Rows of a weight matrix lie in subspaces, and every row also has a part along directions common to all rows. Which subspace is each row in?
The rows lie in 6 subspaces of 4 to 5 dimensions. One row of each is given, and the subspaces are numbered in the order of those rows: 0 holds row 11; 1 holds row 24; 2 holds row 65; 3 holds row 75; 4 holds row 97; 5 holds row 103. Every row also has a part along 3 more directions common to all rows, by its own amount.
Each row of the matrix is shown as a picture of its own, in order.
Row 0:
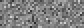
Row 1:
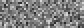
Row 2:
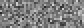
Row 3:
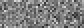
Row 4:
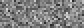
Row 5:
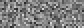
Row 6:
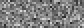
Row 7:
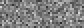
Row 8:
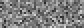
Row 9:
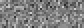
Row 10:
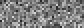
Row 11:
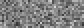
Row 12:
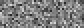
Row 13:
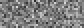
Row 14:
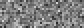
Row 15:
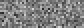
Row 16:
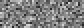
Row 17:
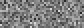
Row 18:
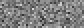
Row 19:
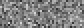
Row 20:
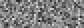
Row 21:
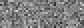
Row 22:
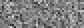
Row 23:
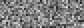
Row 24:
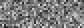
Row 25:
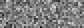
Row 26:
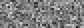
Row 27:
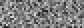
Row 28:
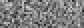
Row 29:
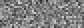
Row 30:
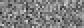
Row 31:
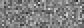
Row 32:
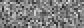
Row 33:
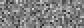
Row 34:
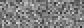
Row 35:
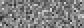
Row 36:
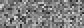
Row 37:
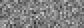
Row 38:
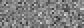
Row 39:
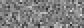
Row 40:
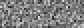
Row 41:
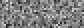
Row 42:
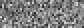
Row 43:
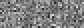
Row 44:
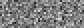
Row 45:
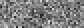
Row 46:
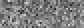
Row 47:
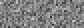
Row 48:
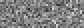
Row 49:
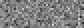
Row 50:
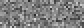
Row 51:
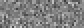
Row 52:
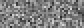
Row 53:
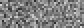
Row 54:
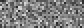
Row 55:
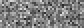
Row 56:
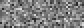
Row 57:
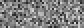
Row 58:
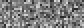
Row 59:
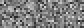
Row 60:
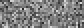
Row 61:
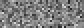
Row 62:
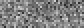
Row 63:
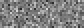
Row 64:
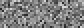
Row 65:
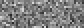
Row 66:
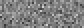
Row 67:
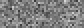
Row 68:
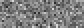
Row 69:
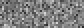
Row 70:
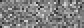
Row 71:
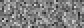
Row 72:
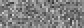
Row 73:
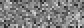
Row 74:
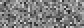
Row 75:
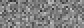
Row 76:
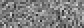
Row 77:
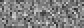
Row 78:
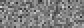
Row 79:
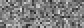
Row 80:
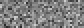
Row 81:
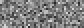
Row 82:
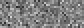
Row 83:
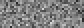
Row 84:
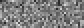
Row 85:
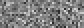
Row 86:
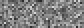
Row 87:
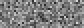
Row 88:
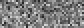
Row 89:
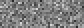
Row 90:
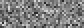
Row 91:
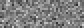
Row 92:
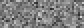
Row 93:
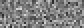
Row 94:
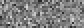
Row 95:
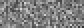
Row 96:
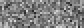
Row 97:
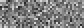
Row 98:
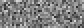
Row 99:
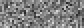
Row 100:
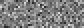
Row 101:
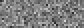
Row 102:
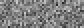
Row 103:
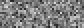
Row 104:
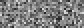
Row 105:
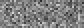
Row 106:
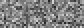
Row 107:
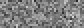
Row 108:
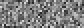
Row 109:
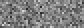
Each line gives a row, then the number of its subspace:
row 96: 3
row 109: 2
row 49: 5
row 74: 3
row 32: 5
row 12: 2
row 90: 2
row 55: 3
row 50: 0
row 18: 1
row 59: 4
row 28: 2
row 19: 2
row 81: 4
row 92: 5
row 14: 0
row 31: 4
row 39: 2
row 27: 2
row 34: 4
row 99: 3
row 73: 1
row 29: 0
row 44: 3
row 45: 4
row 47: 1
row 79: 0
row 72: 3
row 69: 3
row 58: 0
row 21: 4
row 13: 4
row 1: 5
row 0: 0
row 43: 1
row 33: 1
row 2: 3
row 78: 1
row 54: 4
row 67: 4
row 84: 2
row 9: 2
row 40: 1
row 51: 0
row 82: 2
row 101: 5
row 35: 2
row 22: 5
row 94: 2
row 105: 5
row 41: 0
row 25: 0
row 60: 2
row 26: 5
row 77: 5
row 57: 1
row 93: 0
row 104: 3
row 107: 4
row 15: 1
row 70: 2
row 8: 1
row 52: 3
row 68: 5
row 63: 3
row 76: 3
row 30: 2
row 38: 5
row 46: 2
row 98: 1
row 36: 4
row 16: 0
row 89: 5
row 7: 4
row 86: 0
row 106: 0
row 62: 2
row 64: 1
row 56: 0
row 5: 3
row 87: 4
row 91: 0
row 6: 0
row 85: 3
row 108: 1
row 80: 4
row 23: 1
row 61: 1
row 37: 0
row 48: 5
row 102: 1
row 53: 4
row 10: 1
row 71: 5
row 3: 1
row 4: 5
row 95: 3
